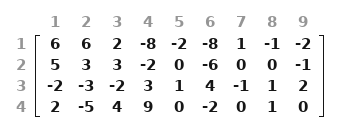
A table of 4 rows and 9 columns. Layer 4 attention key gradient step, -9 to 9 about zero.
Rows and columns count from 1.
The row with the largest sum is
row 4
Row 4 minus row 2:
-3 -8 1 11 0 4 0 1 1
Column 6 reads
-8 -6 4 -2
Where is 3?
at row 2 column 2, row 2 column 3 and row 3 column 4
